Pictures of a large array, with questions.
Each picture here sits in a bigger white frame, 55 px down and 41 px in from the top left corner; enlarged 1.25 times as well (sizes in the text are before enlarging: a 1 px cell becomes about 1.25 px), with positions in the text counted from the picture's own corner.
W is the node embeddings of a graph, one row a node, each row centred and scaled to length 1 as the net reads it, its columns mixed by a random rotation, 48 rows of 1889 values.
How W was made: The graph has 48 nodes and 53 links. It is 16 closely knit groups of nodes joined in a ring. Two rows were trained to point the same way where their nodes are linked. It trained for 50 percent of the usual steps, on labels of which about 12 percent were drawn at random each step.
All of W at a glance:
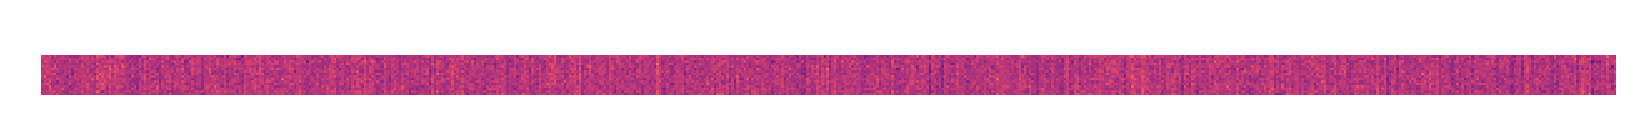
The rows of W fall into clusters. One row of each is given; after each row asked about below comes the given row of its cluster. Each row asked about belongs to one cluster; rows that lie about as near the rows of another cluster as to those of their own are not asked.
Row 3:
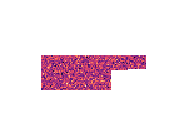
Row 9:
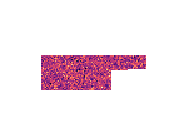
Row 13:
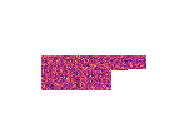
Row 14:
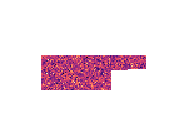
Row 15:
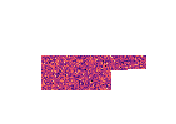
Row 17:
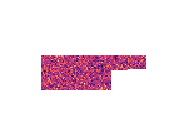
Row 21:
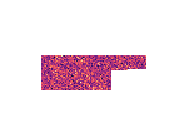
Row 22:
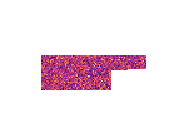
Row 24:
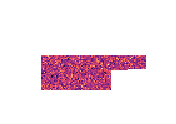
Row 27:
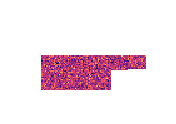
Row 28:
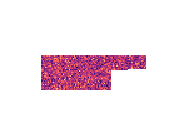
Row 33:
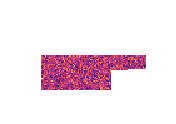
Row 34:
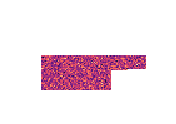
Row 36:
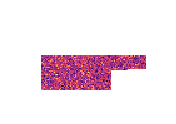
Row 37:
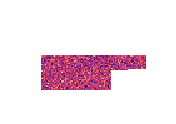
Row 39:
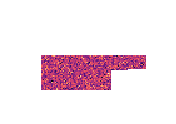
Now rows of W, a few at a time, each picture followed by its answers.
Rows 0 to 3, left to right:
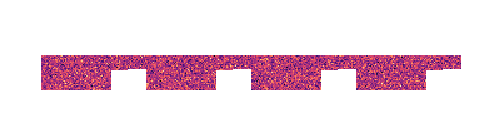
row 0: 21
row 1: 15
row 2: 28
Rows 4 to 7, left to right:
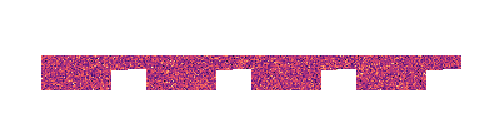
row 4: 13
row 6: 34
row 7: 17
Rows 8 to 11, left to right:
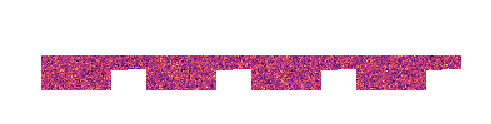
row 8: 24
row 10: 14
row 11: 9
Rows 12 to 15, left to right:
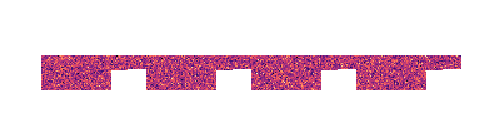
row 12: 37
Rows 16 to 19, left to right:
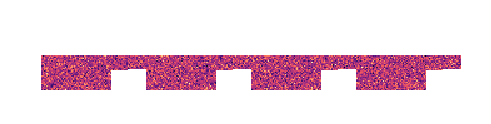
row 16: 17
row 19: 34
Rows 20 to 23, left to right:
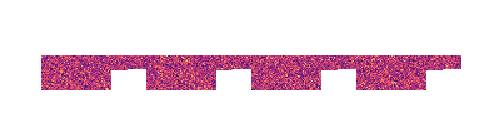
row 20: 37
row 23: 14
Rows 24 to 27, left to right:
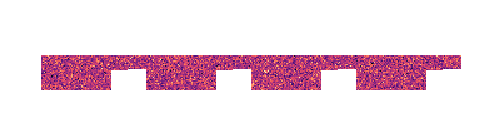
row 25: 33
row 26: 15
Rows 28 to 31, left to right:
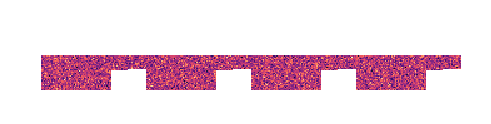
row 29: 39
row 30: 21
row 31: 13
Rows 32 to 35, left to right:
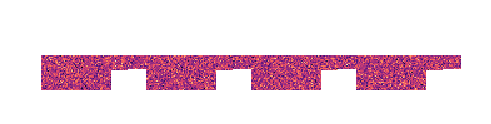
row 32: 33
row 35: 22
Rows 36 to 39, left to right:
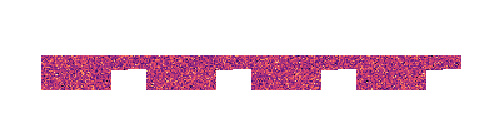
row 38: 28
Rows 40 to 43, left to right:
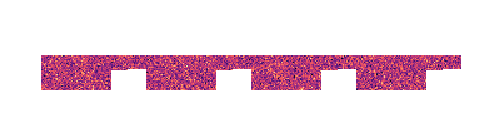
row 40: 36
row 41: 36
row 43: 3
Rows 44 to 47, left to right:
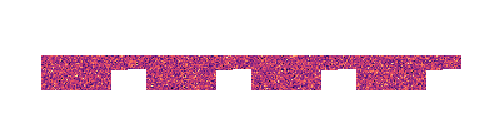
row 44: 27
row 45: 39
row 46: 9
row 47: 27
